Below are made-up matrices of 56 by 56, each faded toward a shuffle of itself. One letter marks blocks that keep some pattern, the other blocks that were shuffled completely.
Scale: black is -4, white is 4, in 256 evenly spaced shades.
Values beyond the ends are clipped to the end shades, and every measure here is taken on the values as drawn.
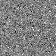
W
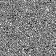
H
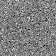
H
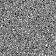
H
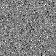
H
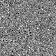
H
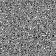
W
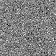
W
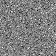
H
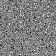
W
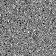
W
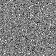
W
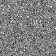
W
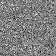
H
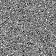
H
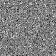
W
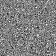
H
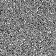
W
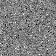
H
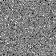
H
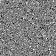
H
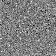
H
